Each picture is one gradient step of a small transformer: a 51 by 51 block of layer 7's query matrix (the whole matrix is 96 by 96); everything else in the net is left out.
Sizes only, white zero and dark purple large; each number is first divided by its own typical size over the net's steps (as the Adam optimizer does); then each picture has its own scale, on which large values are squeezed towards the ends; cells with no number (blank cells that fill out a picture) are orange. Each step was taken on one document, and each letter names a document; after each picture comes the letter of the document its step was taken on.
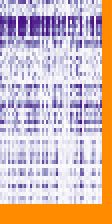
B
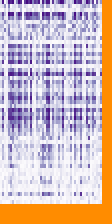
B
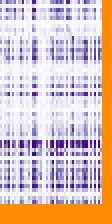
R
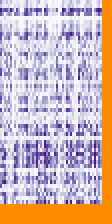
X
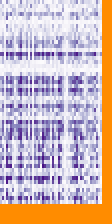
B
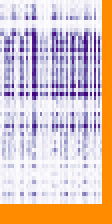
R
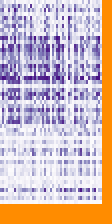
B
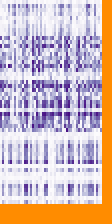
X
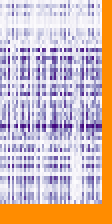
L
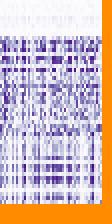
L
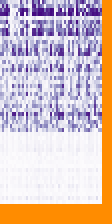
X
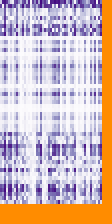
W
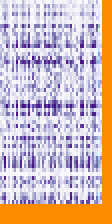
L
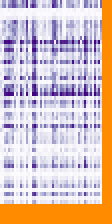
R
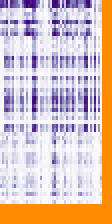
R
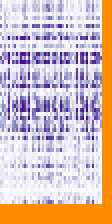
L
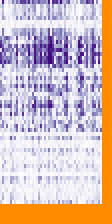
L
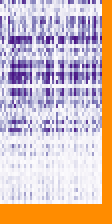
B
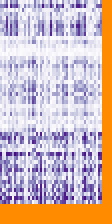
W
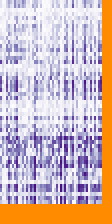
W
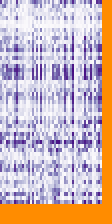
W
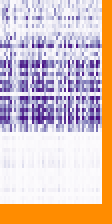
X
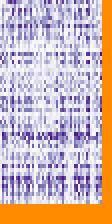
B
